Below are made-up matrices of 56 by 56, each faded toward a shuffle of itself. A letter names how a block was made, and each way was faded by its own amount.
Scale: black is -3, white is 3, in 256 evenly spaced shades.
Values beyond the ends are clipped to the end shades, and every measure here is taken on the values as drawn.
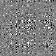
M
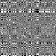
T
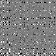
M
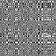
T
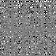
M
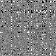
M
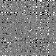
M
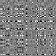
T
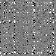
M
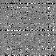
M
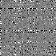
M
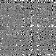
M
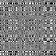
T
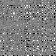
M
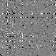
M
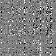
M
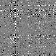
M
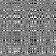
T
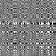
T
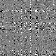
M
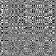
T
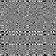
T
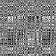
T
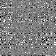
M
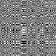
T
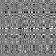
T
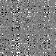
M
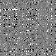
M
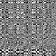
T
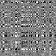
T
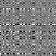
T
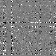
M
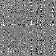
M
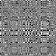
T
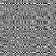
T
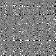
M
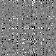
M
